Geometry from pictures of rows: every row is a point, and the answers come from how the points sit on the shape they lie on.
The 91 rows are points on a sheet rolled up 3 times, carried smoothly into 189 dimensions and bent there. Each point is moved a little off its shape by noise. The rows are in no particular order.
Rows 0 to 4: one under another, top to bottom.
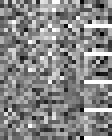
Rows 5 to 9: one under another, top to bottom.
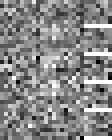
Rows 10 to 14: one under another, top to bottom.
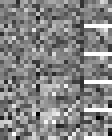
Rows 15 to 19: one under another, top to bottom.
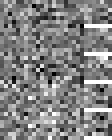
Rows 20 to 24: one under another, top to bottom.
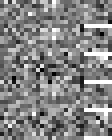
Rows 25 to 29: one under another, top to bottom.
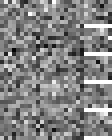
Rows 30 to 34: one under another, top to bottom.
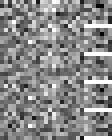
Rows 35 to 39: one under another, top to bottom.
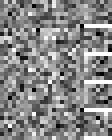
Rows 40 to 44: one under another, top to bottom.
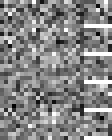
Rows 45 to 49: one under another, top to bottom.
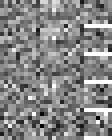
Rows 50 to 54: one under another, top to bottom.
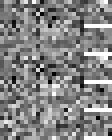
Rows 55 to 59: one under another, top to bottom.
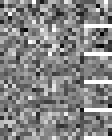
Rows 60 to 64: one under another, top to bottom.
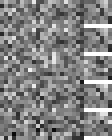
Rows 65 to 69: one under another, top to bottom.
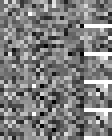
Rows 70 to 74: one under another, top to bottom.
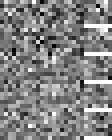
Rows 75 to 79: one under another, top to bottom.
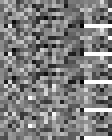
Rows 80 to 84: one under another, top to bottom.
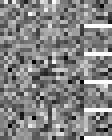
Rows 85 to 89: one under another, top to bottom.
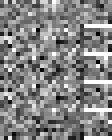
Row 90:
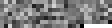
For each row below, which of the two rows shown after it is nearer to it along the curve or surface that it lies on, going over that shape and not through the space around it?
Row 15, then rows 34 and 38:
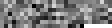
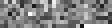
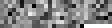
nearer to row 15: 38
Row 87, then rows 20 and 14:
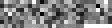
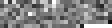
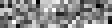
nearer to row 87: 14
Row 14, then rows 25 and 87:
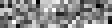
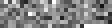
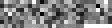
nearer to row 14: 87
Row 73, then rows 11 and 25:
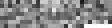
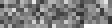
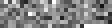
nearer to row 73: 25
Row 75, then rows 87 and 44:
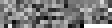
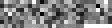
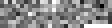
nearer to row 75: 44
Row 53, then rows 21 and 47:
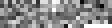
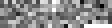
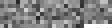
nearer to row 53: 21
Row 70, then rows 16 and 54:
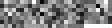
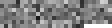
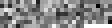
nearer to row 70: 54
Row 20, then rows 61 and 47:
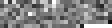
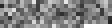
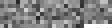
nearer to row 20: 47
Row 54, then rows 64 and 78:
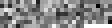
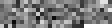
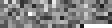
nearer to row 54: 64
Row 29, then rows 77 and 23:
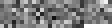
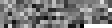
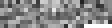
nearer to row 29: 77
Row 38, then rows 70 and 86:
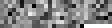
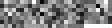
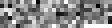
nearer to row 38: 86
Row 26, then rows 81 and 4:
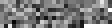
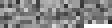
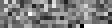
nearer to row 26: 4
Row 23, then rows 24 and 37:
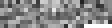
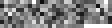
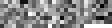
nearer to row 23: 37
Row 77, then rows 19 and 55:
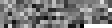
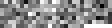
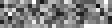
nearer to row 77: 19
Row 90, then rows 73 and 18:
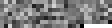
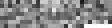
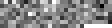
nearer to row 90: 18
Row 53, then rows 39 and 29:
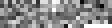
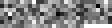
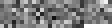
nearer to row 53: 29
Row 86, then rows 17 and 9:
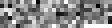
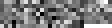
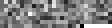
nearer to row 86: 17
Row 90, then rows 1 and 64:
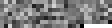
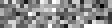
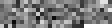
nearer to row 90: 64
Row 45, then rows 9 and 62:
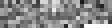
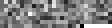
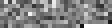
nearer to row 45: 62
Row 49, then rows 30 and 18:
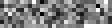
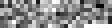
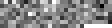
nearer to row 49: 30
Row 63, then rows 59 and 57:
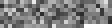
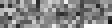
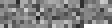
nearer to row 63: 59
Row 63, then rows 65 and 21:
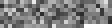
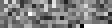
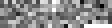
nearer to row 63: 21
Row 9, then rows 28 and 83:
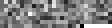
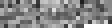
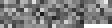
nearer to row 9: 28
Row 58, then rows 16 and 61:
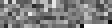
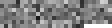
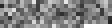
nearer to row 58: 16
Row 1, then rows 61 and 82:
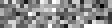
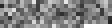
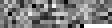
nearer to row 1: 82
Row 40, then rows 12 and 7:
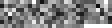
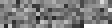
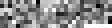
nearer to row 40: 7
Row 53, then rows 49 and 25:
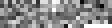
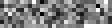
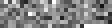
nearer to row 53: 25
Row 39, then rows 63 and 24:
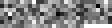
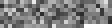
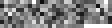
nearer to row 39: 24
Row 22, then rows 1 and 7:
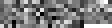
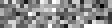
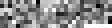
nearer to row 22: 7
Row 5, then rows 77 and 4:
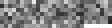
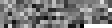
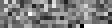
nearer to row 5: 77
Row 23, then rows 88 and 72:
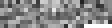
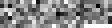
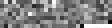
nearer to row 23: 72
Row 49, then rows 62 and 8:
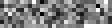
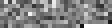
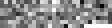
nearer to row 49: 8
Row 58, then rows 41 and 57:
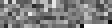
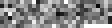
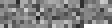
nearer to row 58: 57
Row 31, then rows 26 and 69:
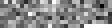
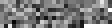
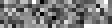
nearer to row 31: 26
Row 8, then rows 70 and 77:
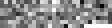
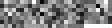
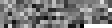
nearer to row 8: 77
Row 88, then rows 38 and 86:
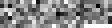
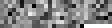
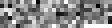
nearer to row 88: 86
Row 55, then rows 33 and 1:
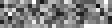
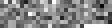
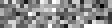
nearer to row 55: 1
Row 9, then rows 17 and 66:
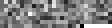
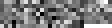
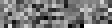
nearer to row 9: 66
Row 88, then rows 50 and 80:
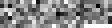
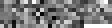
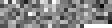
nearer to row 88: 50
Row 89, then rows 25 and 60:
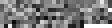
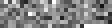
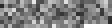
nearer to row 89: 60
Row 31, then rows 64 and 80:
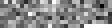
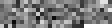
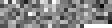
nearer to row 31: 80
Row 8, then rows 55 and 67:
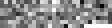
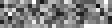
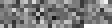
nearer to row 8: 67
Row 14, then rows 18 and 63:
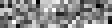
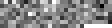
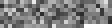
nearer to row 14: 63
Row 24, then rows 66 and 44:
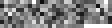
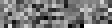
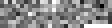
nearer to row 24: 66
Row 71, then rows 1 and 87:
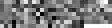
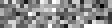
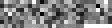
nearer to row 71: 87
